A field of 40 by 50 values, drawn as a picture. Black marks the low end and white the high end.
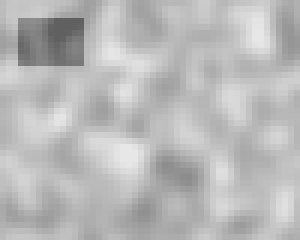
The top left is the roughest part. The values are skewed, with a long tail toward low values. The texture is blotchy. An odd patch, lower than its surroundings, sits in the top left. The halves do not mirror each other.
